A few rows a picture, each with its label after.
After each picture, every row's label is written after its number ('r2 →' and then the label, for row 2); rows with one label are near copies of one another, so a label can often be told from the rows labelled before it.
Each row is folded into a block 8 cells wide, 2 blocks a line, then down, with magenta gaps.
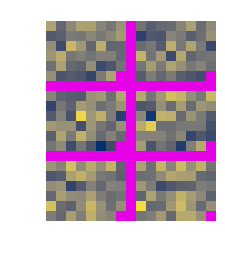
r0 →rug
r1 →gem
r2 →gem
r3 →rug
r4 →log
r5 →log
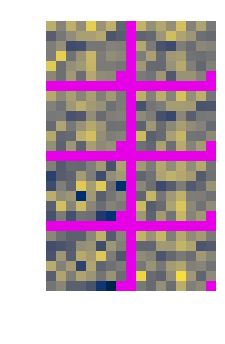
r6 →log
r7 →log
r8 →log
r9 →log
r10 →gem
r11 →log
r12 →gem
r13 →log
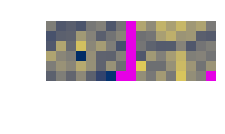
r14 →gem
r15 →log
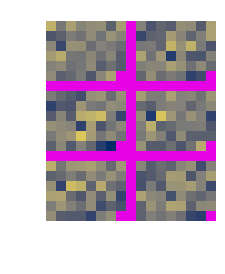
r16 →rug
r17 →gem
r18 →gem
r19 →rug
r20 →rug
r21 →gem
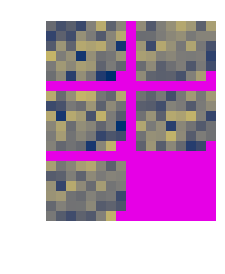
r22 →gem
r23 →rug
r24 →rug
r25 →gem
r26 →rug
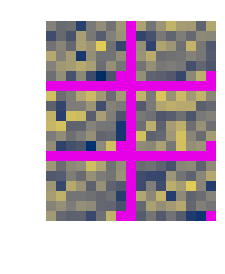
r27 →gem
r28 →rug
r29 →rug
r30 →log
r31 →rug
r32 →gem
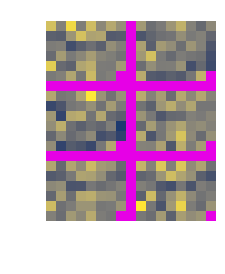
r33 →log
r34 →rug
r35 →rug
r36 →log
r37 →log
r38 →log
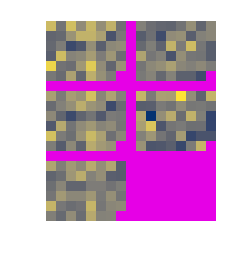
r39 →log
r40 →gem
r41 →log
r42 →rug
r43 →log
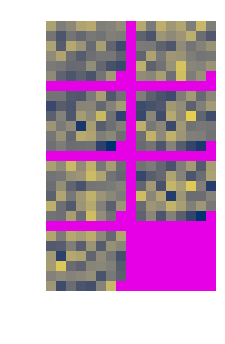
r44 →rug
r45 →log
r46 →gem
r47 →gem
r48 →log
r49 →gem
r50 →rug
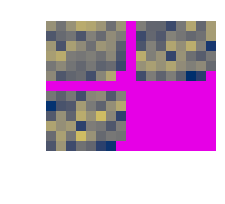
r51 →rug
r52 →gem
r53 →gem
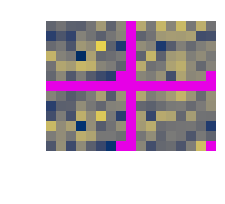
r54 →gem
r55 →log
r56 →gem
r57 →rug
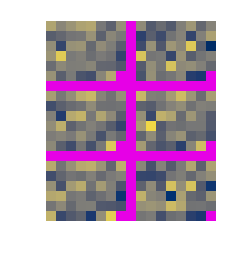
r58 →rug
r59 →gem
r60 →rug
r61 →rug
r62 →rug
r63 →gem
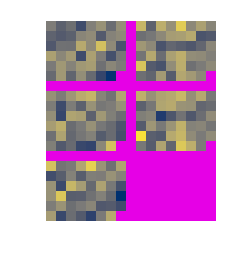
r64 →gem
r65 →log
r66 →rug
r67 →log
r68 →rug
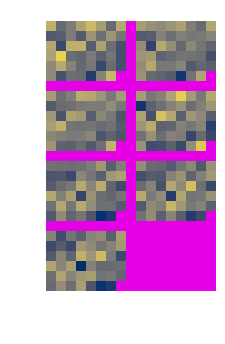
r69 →rug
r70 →rug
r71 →rug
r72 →rug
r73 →gem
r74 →gem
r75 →gem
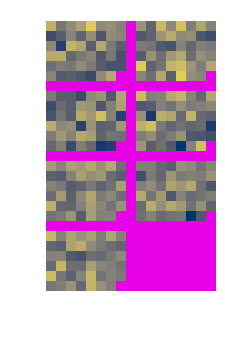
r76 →rug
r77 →log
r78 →gem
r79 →rug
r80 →log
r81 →gem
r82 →log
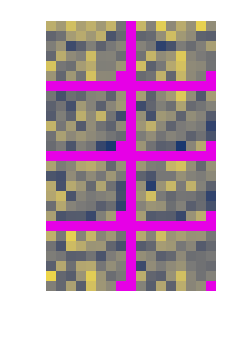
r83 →log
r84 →log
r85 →gem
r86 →rug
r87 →rug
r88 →rug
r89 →log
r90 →log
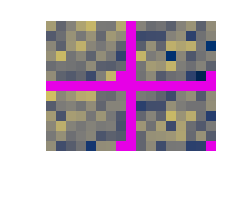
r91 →rug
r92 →gem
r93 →rug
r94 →gem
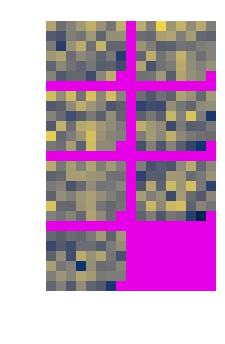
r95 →rug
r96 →log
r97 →log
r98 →gem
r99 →log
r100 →gem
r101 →gem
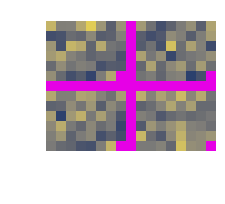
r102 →rug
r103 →gem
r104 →rug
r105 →log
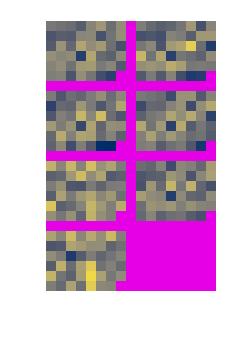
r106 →gem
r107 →gem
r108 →gem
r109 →gem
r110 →log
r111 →gem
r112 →log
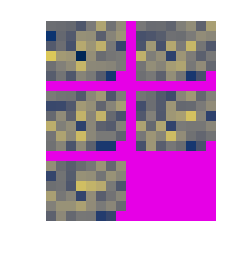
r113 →gem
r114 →gem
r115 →gem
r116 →gem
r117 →gem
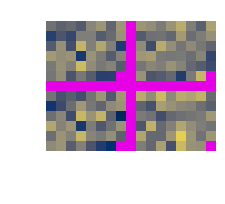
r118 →gem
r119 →rug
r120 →gem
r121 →log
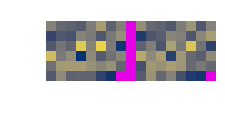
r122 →gem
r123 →gem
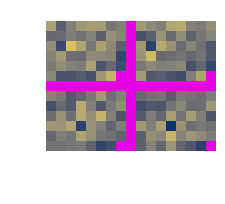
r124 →rug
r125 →rug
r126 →gem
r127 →gem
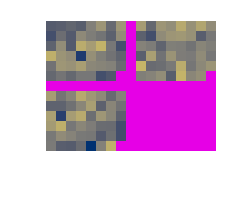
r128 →gem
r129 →log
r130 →rug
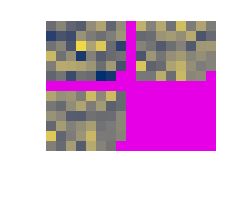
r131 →gem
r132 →log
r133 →log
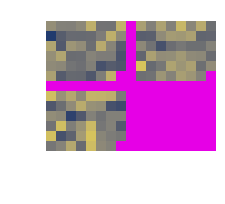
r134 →rug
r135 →log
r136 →log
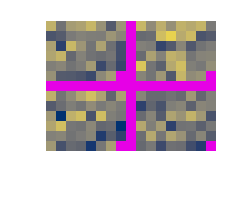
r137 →rug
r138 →log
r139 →rug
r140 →gem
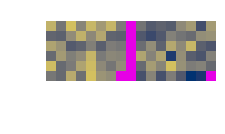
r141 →log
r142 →gem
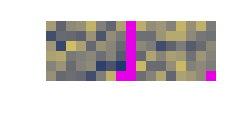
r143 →rug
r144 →log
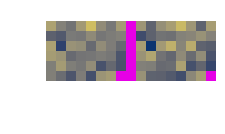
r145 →rug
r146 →rug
